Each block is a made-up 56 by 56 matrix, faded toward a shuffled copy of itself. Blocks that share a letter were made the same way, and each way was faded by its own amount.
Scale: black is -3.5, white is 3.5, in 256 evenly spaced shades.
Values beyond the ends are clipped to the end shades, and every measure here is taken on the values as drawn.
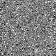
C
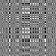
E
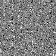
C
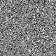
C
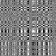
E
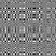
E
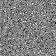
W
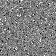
W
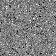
W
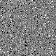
C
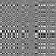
E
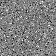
W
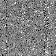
C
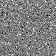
W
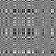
E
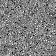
W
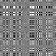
E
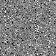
C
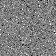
W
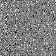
C
